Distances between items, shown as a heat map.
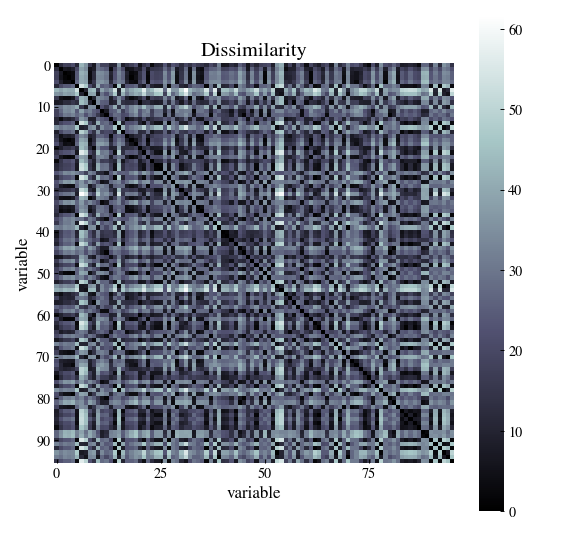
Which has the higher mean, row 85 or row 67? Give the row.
67
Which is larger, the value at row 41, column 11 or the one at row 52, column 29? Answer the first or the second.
the second
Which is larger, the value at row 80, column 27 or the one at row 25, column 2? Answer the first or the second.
the first
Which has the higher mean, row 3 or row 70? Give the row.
70
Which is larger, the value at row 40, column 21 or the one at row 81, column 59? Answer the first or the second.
the first
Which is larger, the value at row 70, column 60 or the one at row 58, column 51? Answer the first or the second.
the first
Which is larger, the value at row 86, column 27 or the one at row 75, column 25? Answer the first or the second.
the second
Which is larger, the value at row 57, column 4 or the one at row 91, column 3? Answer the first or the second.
the second
